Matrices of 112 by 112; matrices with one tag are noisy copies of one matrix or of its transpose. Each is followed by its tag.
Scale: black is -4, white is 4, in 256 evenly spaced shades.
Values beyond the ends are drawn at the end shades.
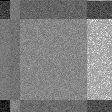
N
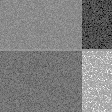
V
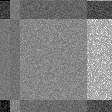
N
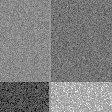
V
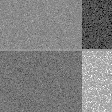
V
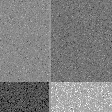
V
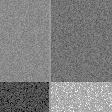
V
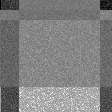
N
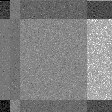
N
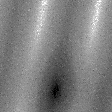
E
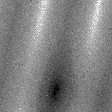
E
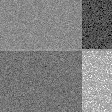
V
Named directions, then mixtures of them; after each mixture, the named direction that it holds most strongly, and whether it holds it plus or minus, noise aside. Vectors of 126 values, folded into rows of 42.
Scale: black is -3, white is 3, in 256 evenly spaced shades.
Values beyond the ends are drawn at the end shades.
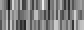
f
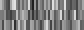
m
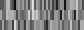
m, minus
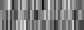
f, minus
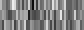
m, plus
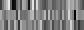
m, minus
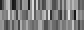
m, minus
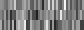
m, plus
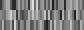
m, minus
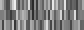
m, plus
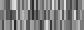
m, plus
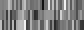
f, minus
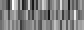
f, plus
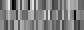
m, minus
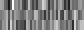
f, plus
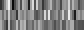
f, minus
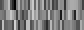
m, minus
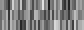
f, plus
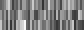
f, minus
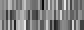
f, minus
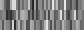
m, plus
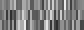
m, plus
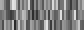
m, plus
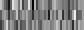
f, plus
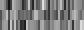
f, plus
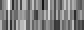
f, minus
